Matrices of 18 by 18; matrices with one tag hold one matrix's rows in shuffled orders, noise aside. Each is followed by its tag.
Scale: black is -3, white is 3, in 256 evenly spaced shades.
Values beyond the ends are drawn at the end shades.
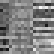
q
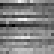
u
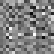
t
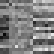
q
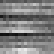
u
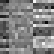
q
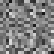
t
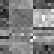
q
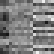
q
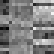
q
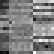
q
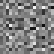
t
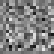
t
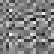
t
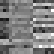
q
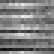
u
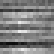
u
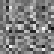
t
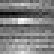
u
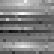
u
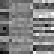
q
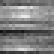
u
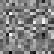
t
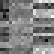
q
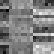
q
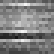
u
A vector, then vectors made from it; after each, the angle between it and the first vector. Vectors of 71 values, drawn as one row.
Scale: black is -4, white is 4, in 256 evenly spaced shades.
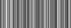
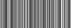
partly opposed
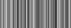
nearly parallel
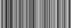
nearly opposite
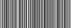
partly opposed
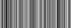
nearly opposite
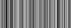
nearly opposite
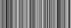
nearly opposite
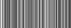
orthogonal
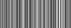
orthogonal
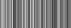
partly aligned
